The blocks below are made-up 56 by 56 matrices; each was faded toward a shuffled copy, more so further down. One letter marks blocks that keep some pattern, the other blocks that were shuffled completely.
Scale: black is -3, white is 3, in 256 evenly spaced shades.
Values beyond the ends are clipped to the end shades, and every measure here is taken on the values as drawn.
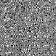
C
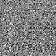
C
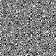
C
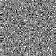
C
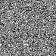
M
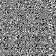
C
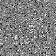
C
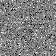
M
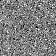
M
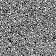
M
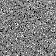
M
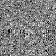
C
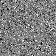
M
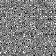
C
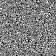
M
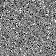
M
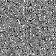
C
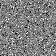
M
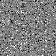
C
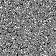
M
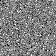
M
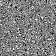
M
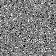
M
